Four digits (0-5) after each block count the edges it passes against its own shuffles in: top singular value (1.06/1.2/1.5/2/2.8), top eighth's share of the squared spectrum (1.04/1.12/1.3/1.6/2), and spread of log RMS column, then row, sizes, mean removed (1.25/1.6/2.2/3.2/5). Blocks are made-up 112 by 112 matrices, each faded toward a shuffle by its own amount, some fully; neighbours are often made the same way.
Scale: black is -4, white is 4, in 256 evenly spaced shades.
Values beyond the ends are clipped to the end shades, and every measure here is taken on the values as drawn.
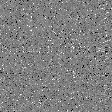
3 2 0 1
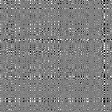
5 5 4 4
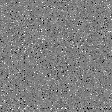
3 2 1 1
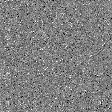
3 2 0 1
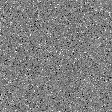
1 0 0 0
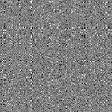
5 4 3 3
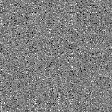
4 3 2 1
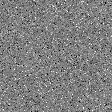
0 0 0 0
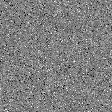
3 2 0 0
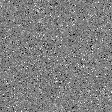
0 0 0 0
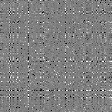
5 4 3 3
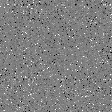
3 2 0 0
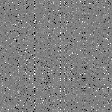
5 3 2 2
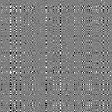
5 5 4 4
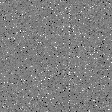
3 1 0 0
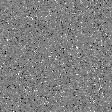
2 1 0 0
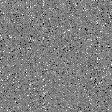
3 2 1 0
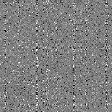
4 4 3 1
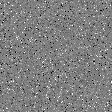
0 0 0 0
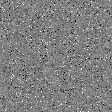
2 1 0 0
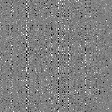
5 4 3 2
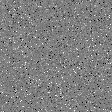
1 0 0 0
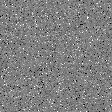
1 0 0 0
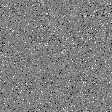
2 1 0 1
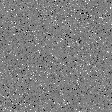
0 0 0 0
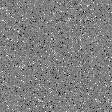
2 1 0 1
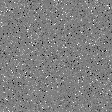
0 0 0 0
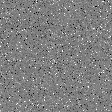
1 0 0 0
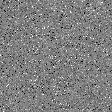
2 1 0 1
